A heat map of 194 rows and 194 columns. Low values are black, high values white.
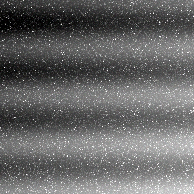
Odd rows or columns: none. Ninth with the highest average: bottom right. Ninth with the lowest average: top left. Stripes: horizontal, repeating 4 times. Slope: up to the bottom right. Average level on the scale: 40%.
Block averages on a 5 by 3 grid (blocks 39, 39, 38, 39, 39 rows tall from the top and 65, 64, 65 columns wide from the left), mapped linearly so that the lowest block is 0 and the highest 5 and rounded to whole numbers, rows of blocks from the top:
012 / 123 / 234 / 345 / 345
